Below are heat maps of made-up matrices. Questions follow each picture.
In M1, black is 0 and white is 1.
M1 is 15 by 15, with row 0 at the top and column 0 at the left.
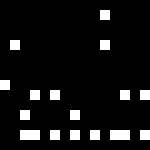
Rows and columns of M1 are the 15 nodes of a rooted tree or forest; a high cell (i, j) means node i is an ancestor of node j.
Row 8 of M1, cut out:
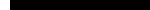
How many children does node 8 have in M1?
1
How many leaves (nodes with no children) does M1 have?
9
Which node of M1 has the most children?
9
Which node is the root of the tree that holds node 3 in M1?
13
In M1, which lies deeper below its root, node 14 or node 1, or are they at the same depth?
node 14
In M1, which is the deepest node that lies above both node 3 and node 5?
9
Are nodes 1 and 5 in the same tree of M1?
no
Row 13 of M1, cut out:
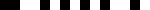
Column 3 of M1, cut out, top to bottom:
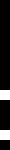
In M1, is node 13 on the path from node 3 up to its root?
yes
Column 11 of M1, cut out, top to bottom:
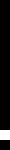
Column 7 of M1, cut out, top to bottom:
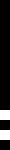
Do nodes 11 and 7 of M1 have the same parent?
no
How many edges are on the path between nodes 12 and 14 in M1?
2
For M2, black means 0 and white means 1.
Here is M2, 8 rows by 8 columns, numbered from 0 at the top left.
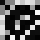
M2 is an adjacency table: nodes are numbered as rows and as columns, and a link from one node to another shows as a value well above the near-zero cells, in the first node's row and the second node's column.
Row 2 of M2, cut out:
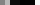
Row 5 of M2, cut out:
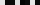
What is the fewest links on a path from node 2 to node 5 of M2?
2
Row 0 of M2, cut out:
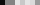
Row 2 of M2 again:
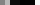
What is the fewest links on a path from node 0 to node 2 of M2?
1
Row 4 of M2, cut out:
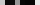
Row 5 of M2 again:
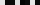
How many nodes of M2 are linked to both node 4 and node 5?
2
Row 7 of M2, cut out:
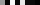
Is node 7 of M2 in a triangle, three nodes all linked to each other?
yes
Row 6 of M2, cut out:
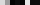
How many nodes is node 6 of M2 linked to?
3
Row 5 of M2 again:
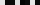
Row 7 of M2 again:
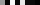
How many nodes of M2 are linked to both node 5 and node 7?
1
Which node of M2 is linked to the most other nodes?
node 0
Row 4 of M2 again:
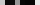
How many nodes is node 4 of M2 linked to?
3
